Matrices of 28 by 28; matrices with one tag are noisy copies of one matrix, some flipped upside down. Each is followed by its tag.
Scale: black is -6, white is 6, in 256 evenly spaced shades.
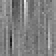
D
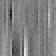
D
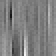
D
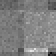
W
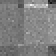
W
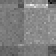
W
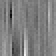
D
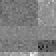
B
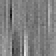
D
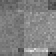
W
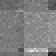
W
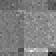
W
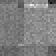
W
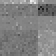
B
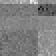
B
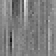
D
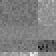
B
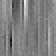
D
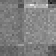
W
